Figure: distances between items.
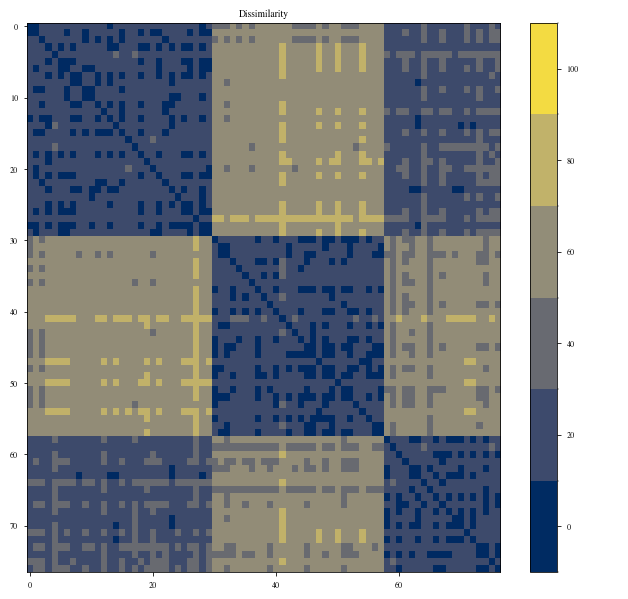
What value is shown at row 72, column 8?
20
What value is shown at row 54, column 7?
60
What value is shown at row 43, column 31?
20
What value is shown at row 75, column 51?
60
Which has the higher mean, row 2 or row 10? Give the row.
10
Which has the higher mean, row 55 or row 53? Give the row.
55
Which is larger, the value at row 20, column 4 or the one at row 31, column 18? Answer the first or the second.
the second
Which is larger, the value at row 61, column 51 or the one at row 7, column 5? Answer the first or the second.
the first
